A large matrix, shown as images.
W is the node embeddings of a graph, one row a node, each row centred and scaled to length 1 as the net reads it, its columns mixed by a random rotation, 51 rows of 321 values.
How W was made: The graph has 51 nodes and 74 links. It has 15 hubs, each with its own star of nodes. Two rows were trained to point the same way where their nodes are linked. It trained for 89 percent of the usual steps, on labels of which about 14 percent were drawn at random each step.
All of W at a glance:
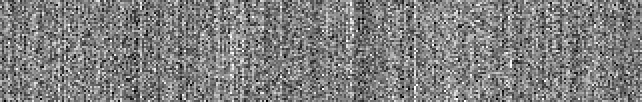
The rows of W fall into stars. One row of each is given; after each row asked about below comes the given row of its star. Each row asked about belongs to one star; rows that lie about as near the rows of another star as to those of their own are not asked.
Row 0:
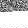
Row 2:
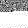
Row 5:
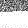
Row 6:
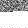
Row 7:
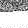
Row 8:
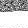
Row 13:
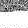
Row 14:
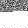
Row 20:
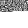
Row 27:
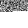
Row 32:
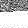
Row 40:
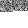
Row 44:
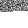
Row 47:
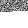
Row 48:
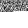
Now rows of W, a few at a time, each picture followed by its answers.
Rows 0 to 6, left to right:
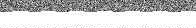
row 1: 44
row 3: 32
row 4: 13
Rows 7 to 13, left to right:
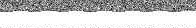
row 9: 14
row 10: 7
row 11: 40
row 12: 47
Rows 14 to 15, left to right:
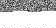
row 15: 2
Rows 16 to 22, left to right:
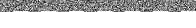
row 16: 6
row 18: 32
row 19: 27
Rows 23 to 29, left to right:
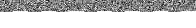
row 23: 20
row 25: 44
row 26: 32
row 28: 48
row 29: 5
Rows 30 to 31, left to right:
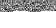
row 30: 27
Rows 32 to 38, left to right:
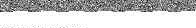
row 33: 0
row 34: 40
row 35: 27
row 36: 40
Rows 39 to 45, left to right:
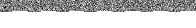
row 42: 14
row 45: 5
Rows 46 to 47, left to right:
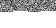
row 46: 0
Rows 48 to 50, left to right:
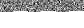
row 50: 5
